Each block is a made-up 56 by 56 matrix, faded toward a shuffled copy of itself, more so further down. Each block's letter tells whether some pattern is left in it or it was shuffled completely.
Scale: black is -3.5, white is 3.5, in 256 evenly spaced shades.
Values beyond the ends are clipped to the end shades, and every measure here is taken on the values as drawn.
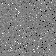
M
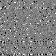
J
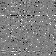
J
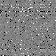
J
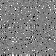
J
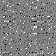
J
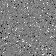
M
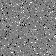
M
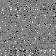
J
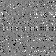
J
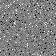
M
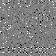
J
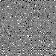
J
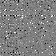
J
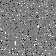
M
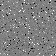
M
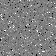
M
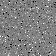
M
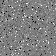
M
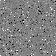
M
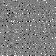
J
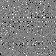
J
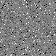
M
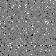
J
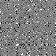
J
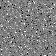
M
